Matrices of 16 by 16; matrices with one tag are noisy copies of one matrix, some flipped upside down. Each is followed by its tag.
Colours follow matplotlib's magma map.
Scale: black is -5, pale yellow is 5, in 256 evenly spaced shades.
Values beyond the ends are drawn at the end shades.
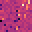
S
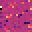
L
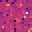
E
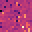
S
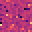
L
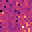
S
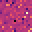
E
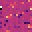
L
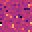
L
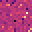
E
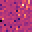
S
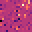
S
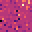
S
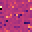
L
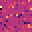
L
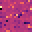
L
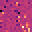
S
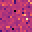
E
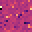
L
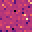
E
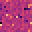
L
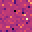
E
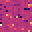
L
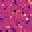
E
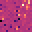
S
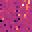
S
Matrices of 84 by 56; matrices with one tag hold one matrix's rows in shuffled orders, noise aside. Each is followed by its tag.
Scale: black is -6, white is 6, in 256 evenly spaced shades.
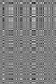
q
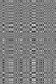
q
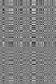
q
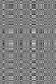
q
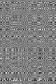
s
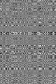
s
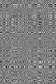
s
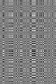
q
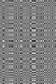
q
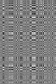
q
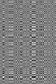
q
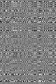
s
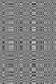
q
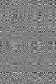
s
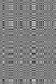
q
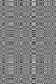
q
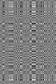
q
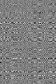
s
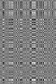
q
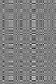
q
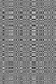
q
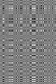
q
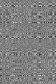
s
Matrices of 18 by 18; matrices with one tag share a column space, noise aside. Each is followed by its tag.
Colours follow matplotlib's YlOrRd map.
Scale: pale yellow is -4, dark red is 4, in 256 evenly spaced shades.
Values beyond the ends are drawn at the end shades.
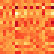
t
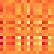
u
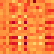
u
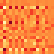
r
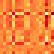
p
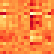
p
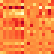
t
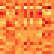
t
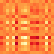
u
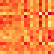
p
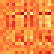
p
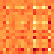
r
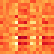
u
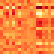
t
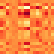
t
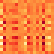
u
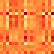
p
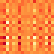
u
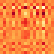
t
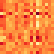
p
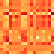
p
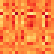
p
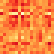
p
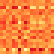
r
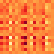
u
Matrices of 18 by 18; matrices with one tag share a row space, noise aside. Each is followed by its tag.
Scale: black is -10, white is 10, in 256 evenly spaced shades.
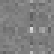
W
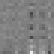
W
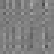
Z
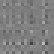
Z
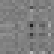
W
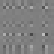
Z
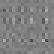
Z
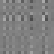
Z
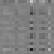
W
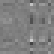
W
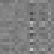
W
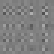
Z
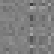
W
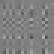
Z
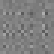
Z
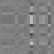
W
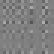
Z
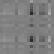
W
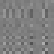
Z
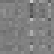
W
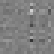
W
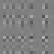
Z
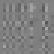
Z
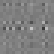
Z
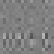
Z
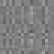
Z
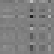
W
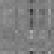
W
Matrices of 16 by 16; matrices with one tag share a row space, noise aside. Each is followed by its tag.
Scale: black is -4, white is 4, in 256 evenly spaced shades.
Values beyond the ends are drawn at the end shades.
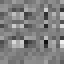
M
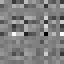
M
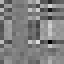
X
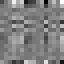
M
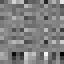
M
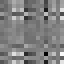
M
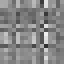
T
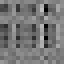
T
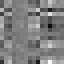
X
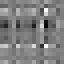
T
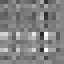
T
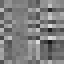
X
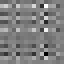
T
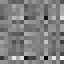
M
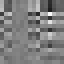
X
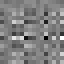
M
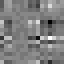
X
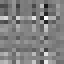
T
